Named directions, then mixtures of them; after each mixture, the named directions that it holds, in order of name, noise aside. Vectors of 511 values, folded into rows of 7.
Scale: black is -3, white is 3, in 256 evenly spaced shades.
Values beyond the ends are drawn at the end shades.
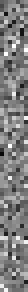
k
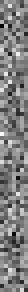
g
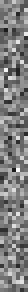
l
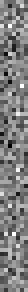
g, k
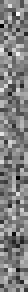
g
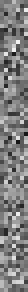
k, l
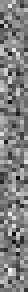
g, l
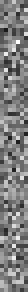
k, l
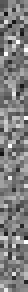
k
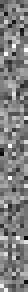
k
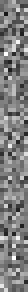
k, l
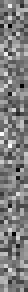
g, k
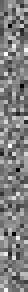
g, k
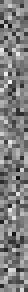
g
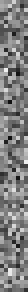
g, l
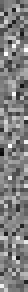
k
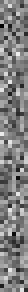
g
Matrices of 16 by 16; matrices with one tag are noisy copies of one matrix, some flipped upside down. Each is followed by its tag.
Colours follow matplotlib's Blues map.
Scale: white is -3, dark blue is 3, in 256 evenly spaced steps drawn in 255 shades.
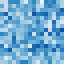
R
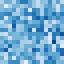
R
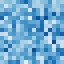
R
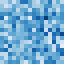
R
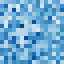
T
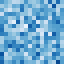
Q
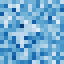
T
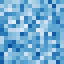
Q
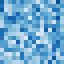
Q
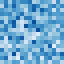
T
